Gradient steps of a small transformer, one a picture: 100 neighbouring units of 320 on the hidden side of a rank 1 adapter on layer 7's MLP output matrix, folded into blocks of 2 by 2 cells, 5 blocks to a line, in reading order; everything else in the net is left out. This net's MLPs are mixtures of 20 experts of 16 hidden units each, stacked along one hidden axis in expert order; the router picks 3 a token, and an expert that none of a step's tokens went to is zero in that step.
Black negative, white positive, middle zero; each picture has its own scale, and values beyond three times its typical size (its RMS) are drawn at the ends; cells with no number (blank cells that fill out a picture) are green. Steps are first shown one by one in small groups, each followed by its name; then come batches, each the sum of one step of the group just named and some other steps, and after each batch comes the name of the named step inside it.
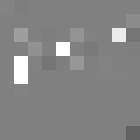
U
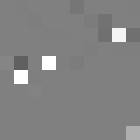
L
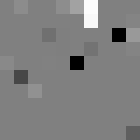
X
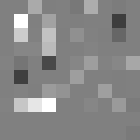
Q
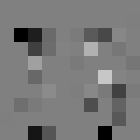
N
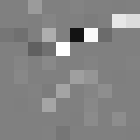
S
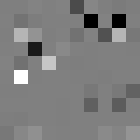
L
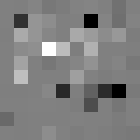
U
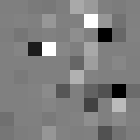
X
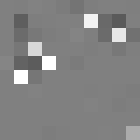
L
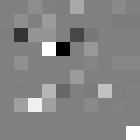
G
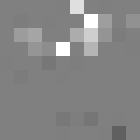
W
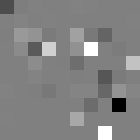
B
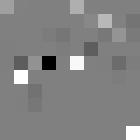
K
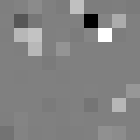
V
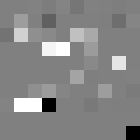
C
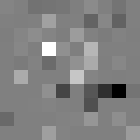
K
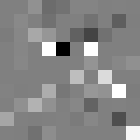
G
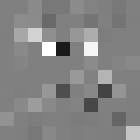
G
